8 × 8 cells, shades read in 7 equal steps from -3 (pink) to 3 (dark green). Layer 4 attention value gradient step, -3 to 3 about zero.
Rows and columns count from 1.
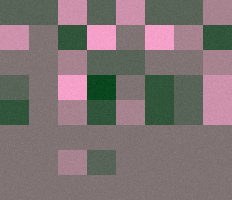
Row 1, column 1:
1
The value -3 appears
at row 2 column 4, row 2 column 6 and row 4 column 3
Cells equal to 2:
6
